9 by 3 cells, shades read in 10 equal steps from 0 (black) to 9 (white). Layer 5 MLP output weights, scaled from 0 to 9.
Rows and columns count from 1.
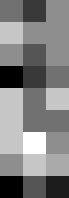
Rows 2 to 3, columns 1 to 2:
7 5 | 5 3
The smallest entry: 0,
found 2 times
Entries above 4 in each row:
1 3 2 0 2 1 3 3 0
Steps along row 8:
up down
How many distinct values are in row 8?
3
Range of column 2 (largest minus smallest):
7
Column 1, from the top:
4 7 5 0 7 7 7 5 0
